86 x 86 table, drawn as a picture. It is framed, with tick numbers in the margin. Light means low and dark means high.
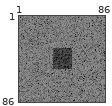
Ninth with the highest average: centre. Slope: none. Odd rows or columns: none. Histogram: skewed, a long tail of high values. Mirror symmetry: none. Odd patch: higher, in the centre.
